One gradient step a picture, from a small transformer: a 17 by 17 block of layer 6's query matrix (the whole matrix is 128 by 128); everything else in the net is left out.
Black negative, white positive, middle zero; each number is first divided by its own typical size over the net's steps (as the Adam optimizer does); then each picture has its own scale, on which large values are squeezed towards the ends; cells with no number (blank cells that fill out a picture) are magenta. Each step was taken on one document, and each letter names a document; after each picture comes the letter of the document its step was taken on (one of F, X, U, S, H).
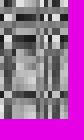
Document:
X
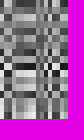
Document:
X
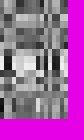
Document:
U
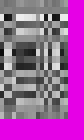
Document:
X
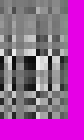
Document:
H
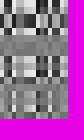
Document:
H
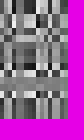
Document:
H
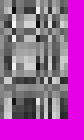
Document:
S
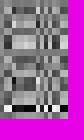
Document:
S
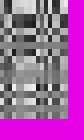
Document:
H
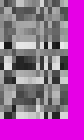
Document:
U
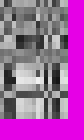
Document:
X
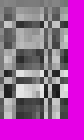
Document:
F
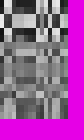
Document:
U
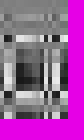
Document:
F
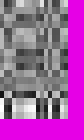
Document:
X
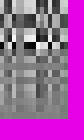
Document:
H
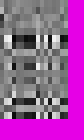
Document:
S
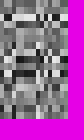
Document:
U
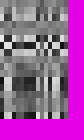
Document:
U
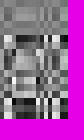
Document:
S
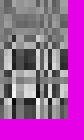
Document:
S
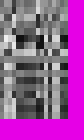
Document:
H
